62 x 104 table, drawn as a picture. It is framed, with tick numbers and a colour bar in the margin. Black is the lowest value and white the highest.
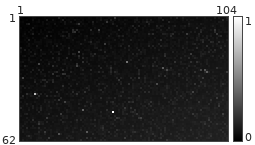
Most values sit low, with a long tail of high ones. On average the colour sits 10% of the way up the scale. There is an overall slope up to the bottom right. No single row or column stands out from its neighbours. There are no regular stripes. The grain is fine, like static. The halves do not mirror each other.
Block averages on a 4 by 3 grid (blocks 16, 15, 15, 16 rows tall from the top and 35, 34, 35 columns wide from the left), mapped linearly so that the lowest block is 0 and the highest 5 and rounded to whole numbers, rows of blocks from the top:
012 / 123 / 234 / 345
